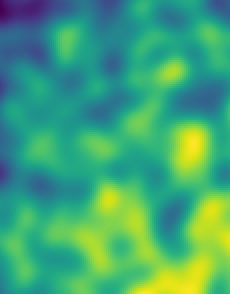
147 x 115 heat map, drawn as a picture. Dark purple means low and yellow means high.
Grain: smooth. Lone odd cells: none. Ninth with the lowest average: top left. Slope: up to the bottom right.
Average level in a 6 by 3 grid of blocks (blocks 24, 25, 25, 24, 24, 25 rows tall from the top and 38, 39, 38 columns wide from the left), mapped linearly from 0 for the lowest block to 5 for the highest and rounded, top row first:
022
123
233
234
354
345
